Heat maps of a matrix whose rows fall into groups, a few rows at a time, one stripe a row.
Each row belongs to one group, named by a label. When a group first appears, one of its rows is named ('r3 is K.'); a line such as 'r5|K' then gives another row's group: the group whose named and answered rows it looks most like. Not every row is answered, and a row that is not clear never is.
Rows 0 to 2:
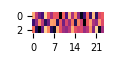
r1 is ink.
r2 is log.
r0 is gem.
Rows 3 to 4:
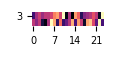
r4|ink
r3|gem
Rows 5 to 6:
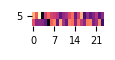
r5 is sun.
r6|ink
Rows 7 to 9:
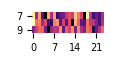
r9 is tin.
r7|sun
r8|gem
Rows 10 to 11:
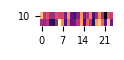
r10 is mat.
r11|ink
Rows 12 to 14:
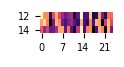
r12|mat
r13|mat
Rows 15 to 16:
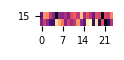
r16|sun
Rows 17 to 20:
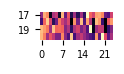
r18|tin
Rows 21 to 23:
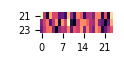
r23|tin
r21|log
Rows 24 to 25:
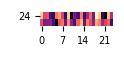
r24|mat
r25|ink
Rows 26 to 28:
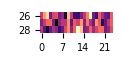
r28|log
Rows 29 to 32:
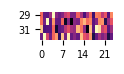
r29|log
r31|log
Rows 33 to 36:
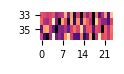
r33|gem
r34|gem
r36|log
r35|tin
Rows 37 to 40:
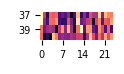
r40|log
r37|log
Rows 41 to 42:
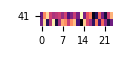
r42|gem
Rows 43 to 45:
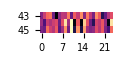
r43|tin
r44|gem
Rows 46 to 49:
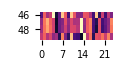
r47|tin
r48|tin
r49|gem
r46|gem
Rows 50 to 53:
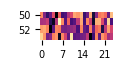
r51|ink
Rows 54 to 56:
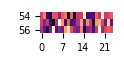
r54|gem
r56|log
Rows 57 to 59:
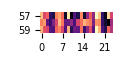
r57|mat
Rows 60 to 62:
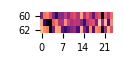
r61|log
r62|mat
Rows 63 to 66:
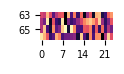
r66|mat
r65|gem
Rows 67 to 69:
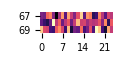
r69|mat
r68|log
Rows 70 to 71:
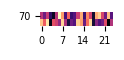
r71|sun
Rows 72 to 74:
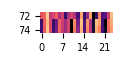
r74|tin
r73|tin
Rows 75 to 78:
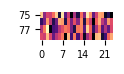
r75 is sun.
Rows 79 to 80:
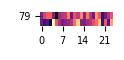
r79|tin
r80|log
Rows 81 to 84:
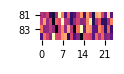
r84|gem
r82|sun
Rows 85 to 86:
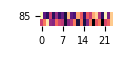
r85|log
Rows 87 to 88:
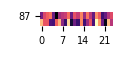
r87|tin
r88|mat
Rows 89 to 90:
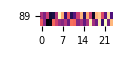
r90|log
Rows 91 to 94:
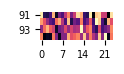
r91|log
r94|log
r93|tin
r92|mat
